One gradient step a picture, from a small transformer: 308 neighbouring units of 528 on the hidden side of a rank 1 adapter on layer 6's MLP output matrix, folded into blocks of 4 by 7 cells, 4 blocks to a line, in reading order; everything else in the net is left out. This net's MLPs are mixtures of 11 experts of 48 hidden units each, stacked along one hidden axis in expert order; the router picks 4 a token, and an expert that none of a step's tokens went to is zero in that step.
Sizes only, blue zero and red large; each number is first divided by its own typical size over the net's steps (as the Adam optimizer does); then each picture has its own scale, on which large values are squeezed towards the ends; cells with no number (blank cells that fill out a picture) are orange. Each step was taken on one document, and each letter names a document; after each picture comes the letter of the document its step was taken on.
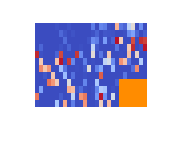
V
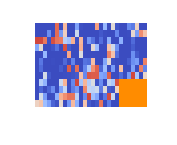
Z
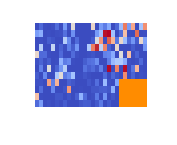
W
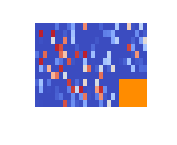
V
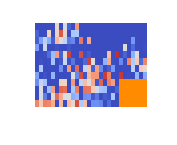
Z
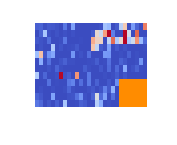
W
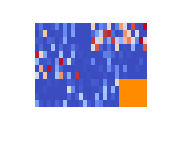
W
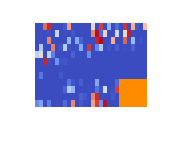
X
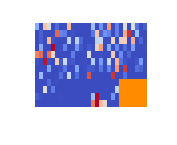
X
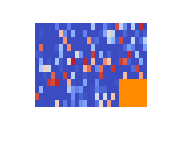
V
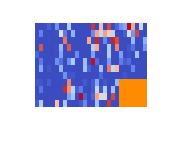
V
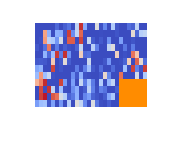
Z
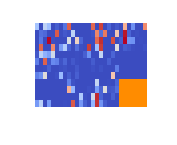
X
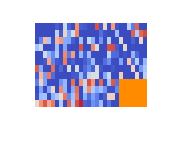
Z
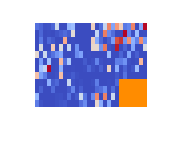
W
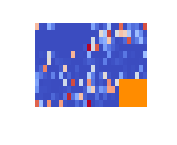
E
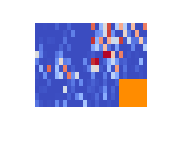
W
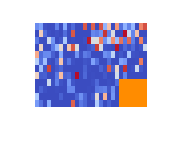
W
